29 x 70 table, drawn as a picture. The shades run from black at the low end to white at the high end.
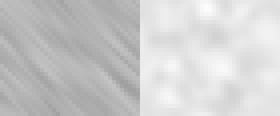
It is made of 1 by 2 panels. Panel 1,1: high, slanting down to the right, faint in contrast. Panel 1,2: very high, blotchy, faint in contrast.
